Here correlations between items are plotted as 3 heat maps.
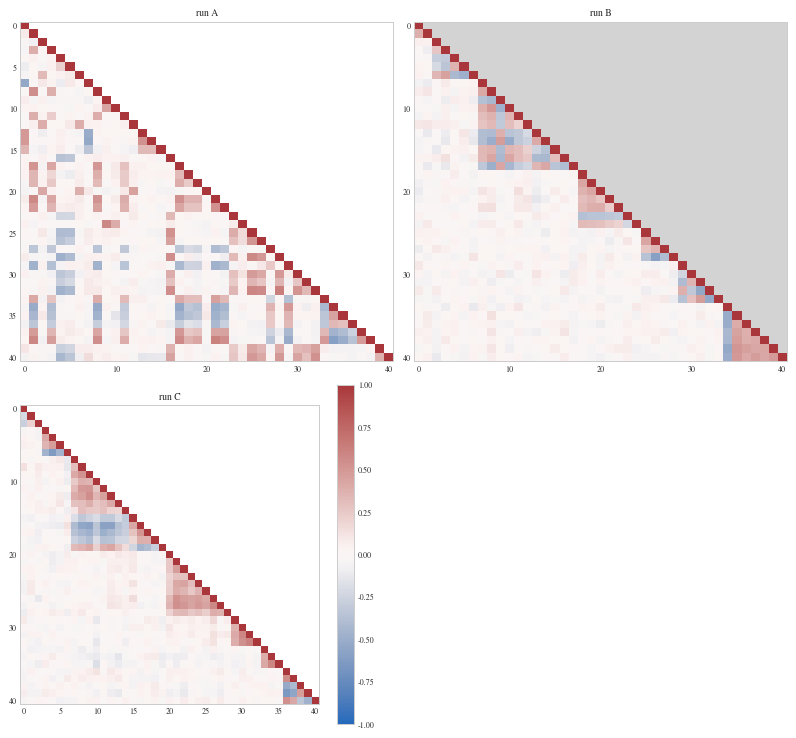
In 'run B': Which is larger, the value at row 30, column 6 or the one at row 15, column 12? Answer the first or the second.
the second
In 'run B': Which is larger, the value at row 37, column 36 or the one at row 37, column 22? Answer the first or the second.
the first
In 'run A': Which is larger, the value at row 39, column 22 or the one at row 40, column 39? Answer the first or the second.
the second
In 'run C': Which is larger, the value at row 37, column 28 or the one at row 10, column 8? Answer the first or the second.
the second
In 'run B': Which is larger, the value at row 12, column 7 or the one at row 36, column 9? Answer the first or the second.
the first
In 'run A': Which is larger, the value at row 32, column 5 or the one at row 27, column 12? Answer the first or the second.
the second
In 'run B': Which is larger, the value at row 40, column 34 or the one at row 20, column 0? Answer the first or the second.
the second
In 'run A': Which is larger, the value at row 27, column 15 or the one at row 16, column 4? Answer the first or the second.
the first
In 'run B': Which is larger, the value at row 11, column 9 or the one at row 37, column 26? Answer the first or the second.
the second
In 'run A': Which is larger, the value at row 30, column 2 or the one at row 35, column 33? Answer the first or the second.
the first
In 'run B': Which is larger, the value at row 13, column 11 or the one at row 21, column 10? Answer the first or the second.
the second
